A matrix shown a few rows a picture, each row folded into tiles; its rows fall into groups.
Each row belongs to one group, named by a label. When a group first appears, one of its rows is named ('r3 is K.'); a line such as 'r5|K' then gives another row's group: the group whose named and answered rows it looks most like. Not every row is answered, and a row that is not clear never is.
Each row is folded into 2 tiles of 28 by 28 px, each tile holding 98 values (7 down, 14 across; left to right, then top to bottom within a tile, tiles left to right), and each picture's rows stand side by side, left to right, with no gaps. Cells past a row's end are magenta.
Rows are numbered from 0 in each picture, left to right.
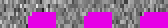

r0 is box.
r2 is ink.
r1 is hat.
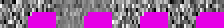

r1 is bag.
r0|ink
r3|ink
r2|box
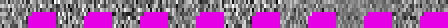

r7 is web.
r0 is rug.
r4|rug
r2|web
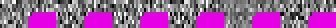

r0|hat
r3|ink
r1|ink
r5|web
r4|web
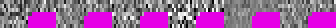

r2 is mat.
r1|rug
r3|mat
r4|bag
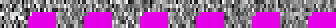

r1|rug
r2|hat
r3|rug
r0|mat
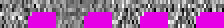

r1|web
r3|box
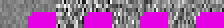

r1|rug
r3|box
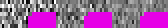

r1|web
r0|rug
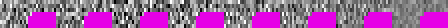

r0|box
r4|hat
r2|ink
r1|mat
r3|hat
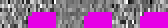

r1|web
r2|hat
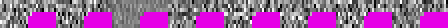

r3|web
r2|hat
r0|box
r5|mat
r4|mat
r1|ink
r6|hat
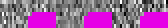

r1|bag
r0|hat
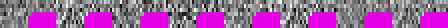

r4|box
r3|web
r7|box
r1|box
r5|box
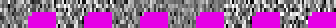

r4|rug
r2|ink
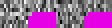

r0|mat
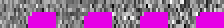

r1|web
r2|mat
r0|box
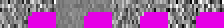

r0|rug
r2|box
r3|rug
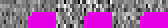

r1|rug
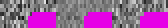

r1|web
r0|web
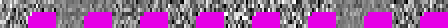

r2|web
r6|bag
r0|box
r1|web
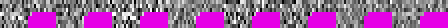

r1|bag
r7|mat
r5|ink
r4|ink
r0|mat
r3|box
